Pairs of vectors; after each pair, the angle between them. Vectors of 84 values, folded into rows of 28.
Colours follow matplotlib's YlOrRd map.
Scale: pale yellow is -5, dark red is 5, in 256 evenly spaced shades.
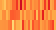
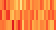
nearly opposite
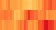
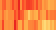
nearly opposite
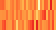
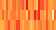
partly opposed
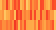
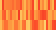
orthogonal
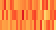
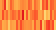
nearly parallel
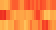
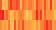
partly aligned
